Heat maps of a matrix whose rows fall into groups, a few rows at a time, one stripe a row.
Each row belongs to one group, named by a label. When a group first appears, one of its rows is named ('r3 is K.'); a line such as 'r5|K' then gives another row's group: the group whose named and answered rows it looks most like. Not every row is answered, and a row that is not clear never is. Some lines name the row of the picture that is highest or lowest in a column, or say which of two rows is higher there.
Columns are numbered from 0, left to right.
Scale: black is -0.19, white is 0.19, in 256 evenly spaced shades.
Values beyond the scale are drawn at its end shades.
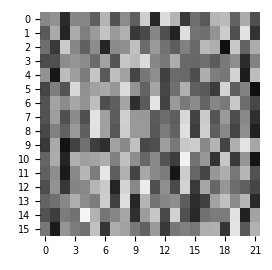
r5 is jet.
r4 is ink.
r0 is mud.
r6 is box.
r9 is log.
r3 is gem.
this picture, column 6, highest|11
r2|ink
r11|jet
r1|jet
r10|jet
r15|ink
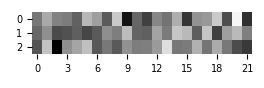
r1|log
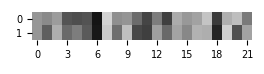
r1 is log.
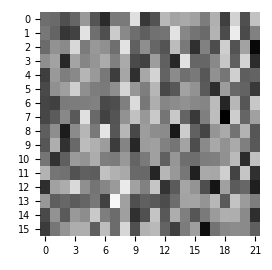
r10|ink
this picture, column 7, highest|13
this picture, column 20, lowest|10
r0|log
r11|mud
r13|log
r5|jet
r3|jet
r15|jet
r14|box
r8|jet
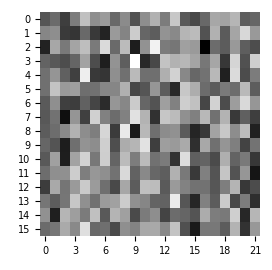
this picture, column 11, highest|2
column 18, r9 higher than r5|Yes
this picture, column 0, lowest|2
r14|ink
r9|gem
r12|box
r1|log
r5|jet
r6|log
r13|mud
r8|mud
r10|jet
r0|box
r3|log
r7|gem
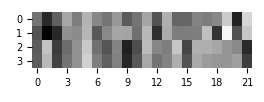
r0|ink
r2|box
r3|box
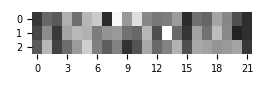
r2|box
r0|gem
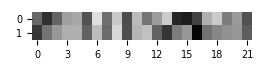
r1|jet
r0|mud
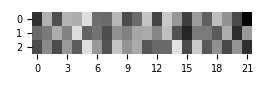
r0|box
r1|ink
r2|gem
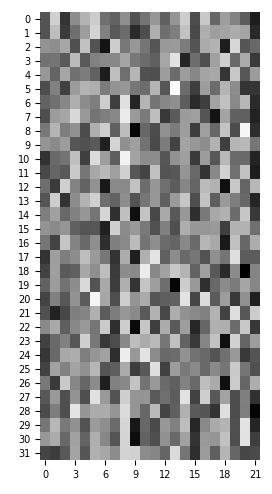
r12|ink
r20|gem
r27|gem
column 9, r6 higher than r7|No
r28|jet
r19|jet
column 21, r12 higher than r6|Yes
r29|mud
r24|gem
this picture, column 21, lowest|28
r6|mud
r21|ink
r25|box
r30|mud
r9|log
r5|box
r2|log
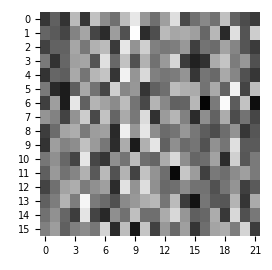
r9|box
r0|gem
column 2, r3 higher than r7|Yes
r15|mud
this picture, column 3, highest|6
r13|ink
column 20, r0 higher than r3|No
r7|mud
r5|log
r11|jet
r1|log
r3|mud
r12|gem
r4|gem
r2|gem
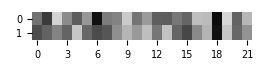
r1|ink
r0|ink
